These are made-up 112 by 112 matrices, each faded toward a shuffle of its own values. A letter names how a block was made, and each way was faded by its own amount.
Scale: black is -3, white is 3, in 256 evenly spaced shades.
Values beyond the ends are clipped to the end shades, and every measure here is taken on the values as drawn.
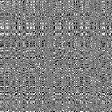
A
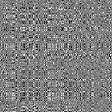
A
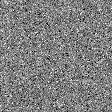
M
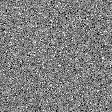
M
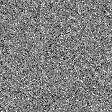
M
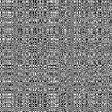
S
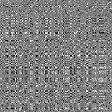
A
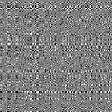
A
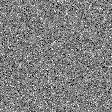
M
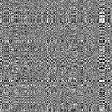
S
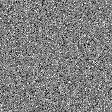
M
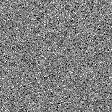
M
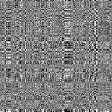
S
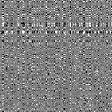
A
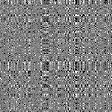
A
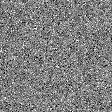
M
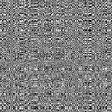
S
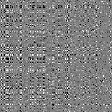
A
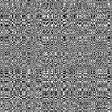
S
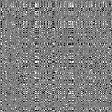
A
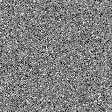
M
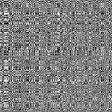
S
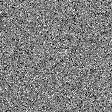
M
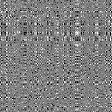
A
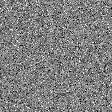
M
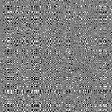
A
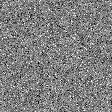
M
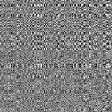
S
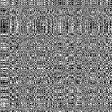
S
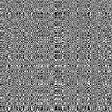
S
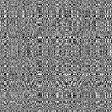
S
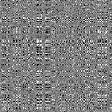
A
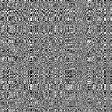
S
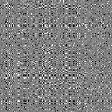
A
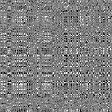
A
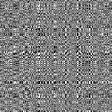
S
